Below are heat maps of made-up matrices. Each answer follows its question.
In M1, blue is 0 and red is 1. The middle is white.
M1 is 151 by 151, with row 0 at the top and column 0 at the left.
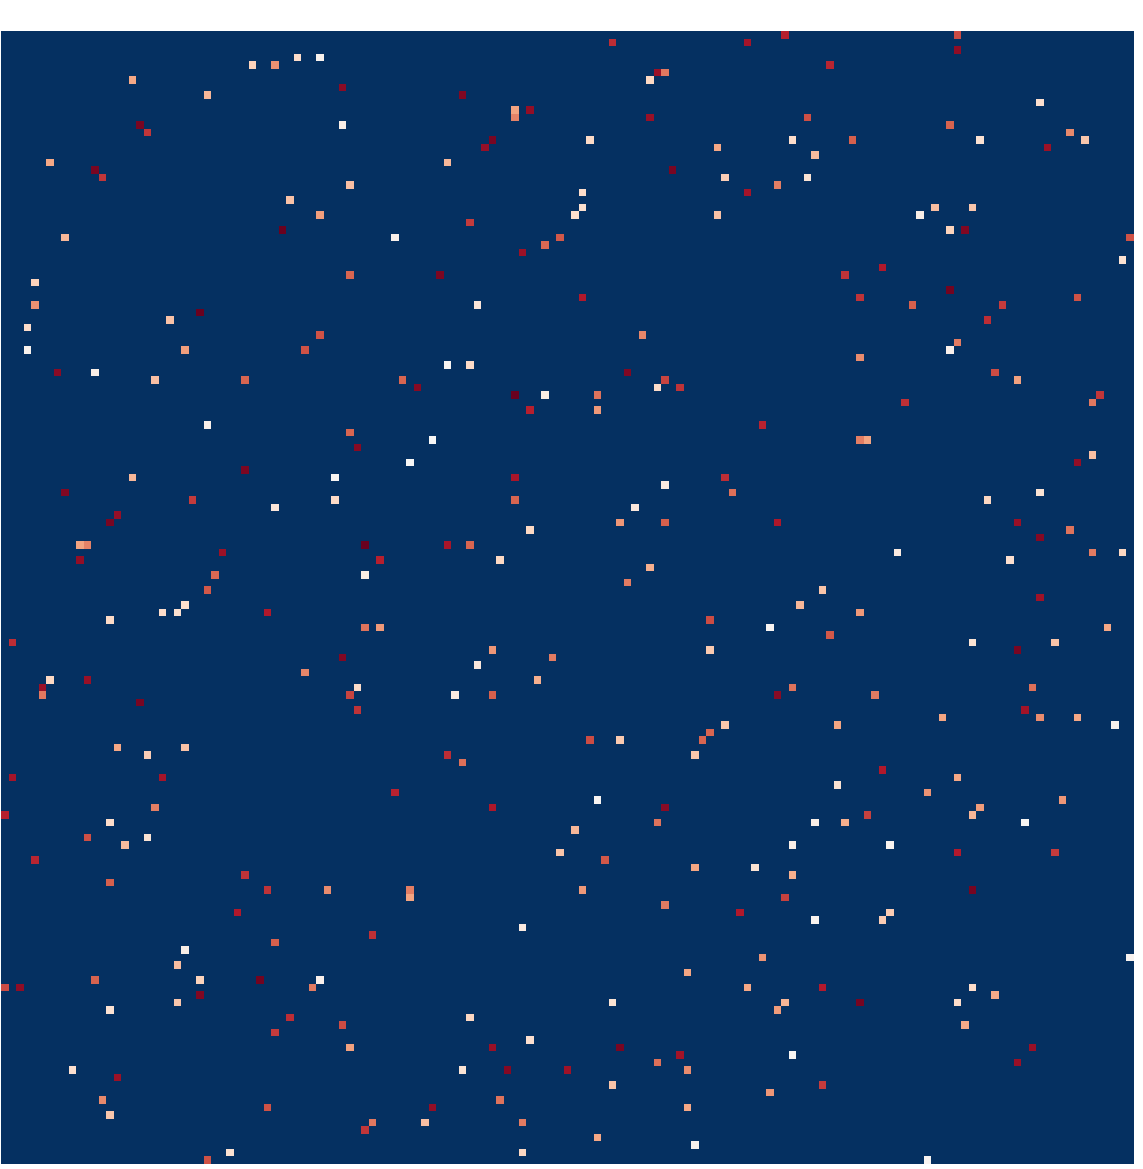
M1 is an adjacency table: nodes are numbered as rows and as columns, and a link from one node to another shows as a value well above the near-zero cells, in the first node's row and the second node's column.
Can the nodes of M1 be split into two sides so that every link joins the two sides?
no
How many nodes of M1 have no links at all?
1
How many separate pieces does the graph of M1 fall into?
7
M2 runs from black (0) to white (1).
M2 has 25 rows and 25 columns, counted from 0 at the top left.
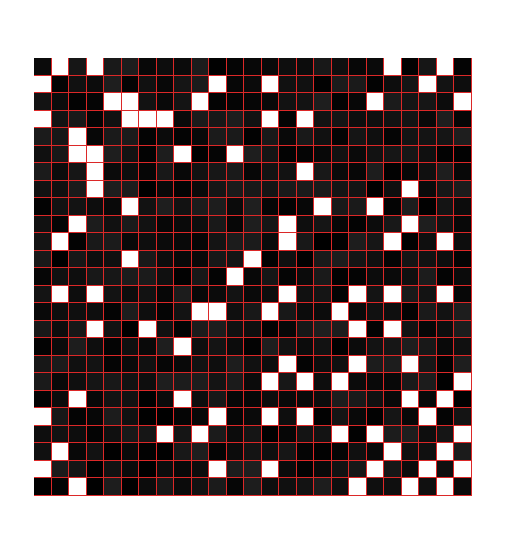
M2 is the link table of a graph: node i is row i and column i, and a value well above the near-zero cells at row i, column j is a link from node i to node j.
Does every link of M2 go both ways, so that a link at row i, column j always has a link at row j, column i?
yes
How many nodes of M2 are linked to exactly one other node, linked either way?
3
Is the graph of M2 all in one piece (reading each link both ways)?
yes
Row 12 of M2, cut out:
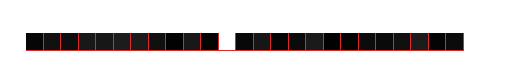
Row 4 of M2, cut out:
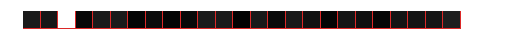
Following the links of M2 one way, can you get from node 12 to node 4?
yes
